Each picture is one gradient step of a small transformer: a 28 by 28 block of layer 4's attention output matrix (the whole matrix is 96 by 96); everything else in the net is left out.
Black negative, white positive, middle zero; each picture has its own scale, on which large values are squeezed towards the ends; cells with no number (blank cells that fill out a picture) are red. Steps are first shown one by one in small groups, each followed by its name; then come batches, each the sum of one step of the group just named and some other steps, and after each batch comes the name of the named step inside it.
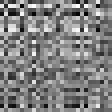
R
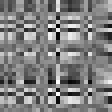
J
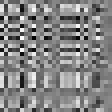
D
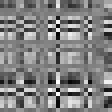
J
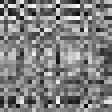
R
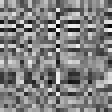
J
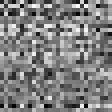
R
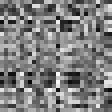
R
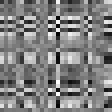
J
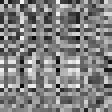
D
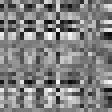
J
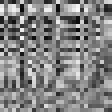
D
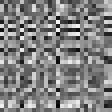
D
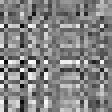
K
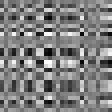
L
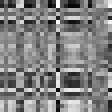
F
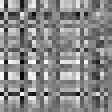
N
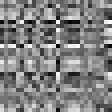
F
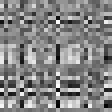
N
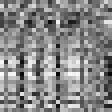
N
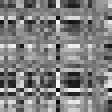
F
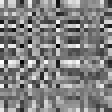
K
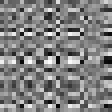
L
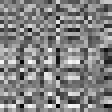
K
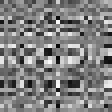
L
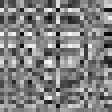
L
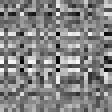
N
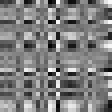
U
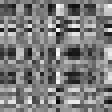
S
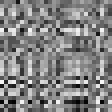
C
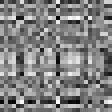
C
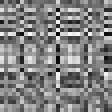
C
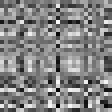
C
